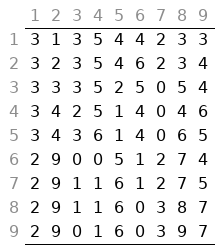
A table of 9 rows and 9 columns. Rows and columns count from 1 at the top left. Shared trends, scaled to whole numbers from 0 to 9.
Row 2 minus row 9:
1 -7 3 4 -2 6 -1 -6 -3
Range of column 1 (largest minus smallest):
1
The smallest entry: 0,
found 8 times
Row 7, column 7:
2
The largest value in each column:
3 9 3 6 6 6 3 9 7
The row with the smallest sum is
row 1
